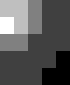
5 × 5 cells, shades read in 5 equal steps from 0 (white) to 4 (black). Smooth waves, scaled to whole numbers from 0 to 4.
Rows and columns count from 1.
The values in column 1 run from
0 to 3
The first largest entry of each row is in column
4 4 3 5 4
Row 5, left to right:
3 3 3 4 4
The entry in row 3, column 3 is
3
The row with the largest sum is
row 5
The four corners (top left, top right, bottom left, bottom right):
1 3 3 4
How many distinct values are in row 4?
2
